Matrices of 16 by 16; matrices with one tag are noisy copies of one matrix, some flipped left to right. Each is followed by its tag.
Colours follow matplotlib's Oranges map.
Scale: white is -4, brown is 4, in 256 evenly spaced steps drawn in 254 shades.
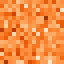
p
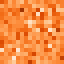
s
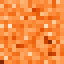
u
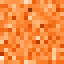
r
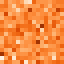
r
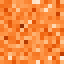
r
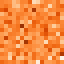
r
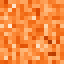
u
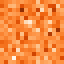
s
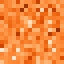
s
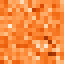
u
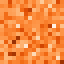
u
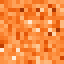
s
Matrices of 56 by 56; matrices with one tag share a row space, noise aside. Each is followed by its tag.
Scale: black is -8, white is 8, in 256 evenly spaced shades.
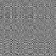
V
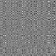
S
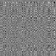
S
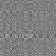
V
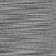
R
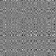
S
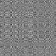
V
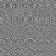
V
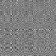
V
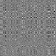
S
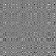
S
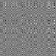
S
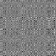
S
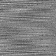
R
